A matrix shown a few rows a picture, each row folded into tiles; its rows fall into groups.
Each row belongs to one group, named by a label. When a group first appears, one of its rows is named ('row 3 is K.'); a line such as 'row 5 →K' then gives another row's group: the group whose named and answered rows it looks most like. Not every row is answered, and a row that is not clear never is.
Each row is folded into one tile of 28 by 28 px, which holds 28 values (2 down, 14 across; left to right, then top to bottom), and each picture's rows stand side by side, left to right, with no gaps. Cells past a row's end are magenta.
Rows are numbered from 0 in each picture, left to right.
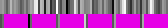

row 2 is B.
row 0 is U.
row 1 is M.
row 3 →B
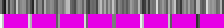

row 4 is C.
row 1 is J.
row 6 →B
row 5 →J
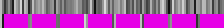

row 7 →M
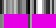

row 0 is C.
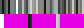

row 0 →J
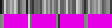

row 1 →J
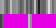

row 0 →U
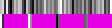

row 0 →B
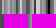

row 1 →U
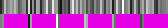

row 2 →J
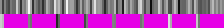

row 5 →B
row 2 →U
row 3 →U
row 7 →J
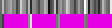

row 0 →M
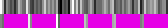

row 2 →J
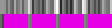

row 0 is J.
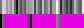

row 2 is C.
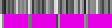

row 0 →J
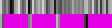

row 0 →B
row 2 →J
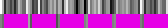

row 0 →C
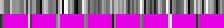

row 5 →C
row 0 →U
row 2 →U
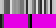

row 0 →U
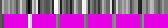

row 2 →C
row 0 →M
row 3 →C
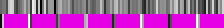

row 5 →J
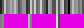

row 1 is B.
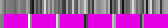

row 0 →C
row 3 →U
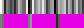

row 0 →C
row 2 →M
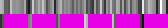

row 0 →U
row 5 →M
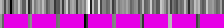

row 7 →U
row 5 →M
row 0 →B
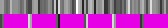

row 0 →U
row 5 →U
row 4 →J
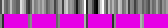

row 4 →M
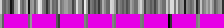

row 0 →B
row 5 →C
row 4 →C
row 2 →M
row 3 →C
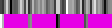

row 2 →U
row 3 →U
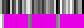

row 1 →C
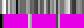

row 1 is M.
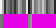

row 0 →C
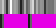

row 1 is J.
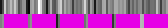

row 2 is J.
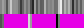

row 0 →U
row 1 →J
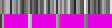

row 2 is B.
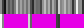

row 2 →M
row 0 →J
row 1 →J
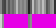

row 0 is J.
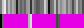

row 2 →M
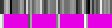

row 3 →J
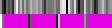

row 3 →B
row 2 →M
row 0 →J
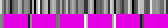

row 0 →B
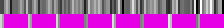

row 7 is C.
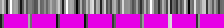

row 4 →U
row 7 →M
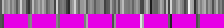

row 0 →M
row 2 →B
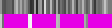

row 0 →J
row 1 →J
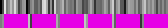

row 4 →B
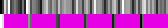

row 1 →B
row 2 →M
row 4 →U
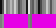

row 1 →B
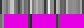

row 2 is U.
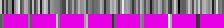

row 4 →U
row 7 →M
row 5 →B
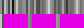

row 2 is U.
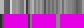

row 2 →U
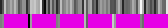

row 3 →B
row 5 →C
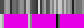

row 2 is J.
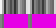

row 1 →C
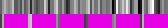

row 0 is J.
